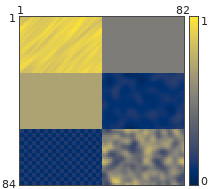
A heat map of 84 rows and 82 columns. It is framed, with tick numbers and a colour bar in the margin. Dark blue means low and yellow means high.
It is made of 3 by 2 panels. Panel 1,1: very high, slanting up to the right, faint in contrast. Panel 1,2: middling, flat. Panel 2,1: high, flat. Panel 2,2: very low, blotchy, faint in contrast. Panel 3,1: very low, checkered, faint in contrast. Panel 3,2: middling, blotchy, strong in contrast.
